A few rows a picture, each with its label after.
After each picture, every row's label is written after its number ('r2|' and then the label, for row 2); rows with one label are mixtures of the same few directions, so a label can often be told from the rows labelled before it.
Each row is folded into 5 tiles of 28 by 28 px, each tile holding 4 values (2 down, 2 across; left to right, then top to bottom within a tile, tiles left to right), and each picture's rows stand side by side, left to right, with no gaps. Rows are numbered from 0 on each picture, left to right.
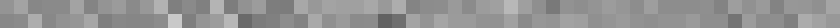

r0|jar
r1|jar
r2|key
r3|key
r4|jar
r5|jar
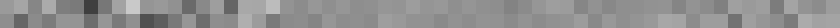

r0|key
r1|jar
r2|jar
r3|key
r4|key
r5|jar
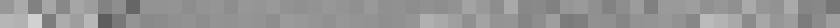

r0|jar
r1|jar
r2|jar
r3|jar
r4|jar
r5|jar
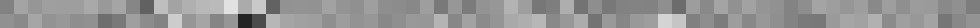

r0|key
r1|key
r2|jar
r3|key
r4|key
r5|key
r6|jar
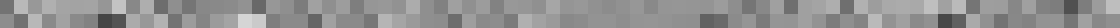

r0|key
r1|key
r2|jar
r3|jar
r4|jar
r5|jar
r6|key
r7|key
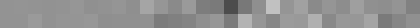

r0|jar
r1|key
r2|jar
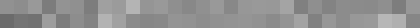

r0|jar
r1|jar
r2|key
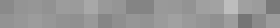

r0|key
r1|key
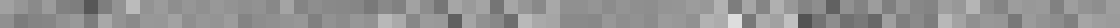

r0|key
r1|jar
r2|key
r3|jar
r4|jar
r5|jar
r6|jar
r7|jar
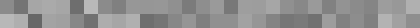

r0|jar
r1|jar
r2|jar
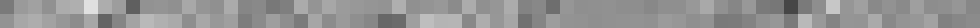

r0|key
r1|jar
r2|key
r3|jar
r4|key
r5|key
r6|jar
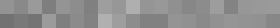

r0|jar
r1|jar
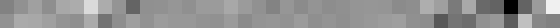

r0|key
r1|key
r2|key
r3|key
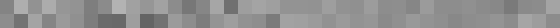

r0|key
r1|jar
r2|jar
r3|key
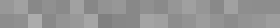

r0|jar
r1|jar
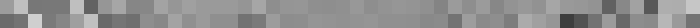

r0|jar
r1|key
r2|jar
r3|jar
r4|jar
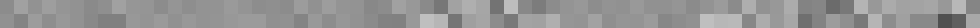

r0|key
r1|key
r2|key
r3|jar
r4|jar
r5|jar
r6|key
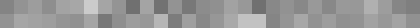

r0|key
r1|key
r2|key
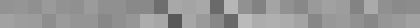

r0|jar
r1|jar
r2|jar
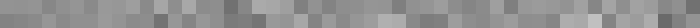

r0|jar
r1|key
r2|key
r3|jar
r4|jar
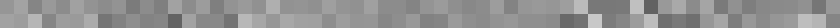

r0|jar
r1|jar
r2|jar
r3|jar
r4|jar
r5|key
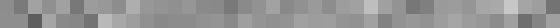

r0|jar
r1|key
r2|key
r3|key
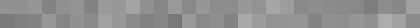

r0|jar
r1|jar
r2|key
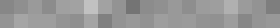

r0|key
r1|key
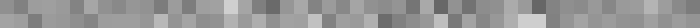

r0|jar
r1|key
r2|jar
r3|key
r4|key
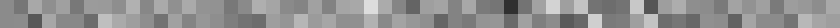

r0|jar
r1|key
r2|key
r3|key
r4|jar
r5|jar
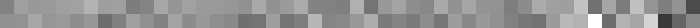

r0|key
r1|key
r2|jar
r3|key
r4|jar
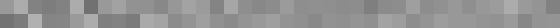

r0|jar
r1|jar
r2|key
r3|key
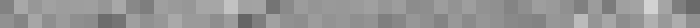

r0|key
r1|key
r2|key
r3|key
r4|key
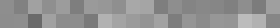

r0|jar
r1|key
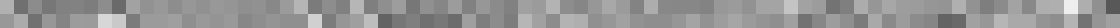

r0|key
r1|jar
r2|jar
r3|jar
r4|jar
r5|key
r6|key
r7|key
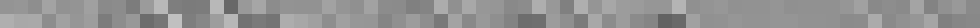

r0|jar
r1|jar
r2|jar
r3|key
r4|key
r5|jar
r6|jar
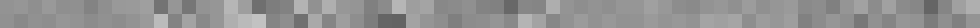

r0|key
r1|key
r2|key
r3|key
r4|key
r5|jar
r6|key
